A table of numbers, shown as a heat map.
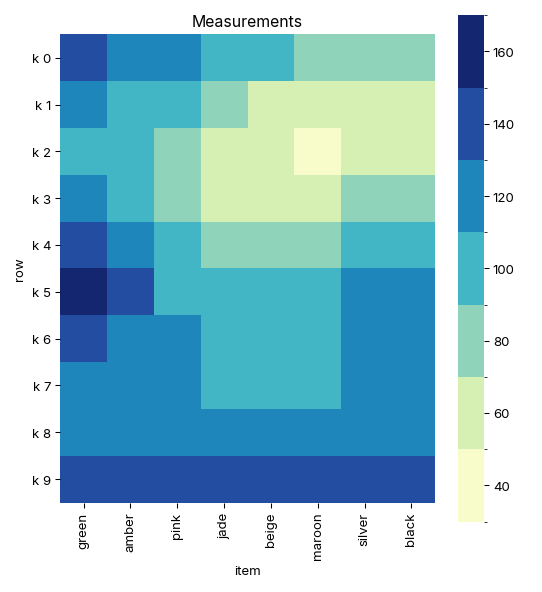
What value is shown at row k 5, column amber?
140
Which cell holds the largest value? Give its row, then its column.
k 5, green
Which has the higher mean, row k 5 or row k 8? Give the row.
k 8
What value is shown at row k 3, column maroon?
60
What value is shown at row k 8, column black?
120
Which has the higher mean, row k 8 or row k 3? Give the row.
k 8
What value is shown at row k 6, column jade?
100
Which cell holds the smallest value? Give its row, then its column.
k 2, maroon
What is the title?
Measurements
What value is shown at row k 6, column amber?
120
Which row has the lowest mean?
k 2
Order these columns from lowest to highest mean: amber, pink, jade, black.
jade, black, pink, amber
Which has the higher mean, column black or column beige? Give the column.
black
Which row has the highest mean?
k 9
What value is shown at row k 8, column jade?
120
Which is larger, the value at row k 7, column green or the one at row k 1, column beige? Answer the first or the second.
the first
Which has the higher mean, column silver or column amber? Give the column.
amber
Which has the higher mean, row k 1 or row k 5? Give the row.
k 5
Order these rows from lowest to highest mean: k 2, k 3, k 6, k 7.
k 2, k 3, k 7, k 6
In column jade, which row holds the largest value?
k 9
